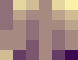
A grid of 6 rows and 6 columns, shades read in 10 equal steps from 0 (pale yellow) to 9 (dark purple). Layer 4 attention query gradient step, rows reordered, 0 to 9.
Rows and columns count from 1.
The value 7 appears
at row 6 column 2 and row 6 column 5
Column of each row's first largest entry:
1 1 1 3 3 6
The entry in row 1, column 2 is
1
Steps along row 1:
down up up down down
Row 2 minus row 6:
3 -4 -2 0 -4 -7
